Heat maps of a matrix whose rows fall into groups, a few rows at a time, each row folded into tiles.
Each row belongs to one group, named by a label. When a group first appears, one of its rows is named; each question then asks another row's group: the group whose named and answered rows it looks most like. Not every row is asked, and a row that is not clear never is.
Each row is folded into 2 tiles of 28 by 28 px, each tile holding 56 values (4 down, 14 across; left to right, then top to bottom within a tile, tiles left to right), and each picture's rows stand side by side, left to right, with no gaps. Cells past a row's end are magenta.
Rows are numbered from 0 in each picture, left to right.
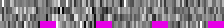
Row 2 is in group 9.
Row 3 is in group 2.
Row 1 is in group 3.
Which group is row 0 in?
3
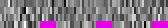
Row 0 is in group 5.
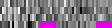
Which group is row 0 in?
5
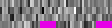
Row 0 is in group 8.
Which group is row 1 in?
5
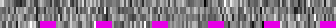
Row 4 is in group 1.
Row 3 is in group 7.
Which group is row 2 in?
2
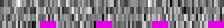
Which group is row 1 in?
3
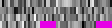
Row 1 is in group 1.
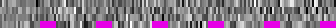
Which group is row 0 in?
7
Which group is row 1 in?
5
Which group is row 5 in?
1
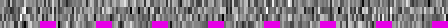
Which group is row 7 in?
7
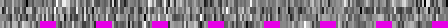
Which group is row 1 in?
1
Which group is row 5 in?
8
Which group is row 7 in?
1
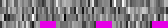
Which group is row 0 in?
7
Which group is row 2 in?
3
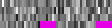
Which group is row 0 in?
3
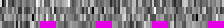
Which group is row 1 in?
1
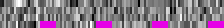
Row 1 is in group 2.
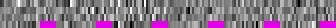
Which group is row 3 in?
8
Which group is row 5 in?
2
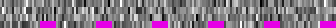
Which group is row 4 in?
7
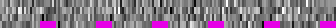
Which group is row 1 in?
9
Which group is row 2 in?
8
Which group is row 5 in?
5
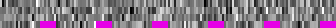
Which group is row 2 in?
8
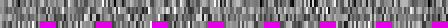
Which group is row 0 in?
2
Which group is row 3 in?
9
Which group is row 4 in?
7
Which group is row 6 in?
2
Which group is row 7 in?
7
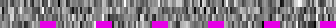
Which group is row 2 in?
9
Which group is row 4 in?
3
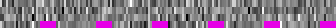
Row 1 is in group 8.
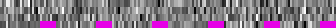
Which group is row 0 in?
1
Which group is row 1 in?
9
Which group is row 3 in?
1
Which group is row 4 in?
7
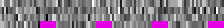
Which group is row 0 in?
3
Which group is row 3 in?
1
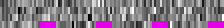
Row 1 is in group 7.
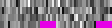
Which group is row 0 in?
1
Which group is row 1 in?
3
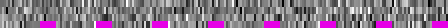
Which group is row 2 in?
2
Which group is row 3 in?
3
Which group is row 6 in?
3
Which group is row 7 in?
7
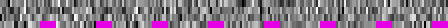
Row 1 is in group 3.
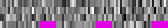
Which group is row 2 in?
8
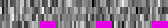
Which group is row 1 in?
7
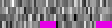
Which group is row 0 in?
9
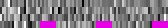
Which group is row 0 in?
5
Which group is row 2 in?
3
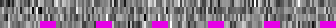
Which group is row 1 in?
1
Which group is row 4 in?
1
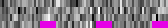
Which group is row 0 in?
8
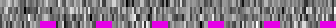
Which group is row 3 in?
7
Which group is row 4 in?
2
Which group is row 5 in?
5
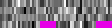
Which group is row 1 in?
5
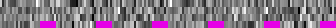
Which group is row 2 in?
8
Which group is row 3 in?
2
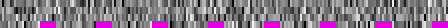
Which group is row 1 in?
1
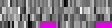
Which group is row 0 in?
5
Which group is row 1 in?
9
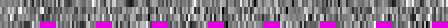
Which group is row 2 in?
2
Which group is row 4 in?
9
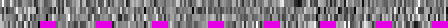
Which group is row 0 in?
3
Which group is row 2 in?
7
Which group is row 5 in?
2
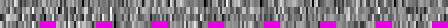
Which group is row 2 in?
9
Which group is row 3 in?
7
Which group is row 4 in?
7
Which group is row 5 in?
1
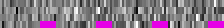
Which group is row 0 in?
9
